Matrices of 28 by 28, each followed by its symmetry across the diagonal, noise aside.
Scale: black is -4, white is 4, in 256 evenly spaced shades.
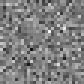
antisymmetric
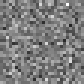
neither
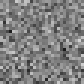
neither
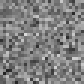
neither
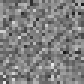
antisymmetric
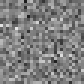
antisymmetric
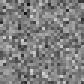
neither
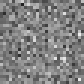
neither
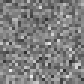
neither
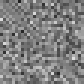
antisymmetric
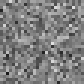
antisymmetric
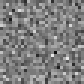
antisymmetric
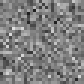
antisymmetric
